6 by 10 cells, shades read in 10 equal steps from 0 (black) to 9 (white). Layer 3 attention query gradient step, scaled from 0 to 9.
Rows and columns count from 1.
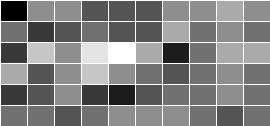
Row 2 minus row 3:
2 -5 -2 -4 -6 -3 5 0 -1 -2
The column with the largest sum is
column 9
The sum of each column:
18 24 26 28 26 24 24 25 30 27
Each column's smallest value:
0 2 3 2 1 3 1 4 3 4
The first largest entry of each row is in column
9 7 5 4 3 5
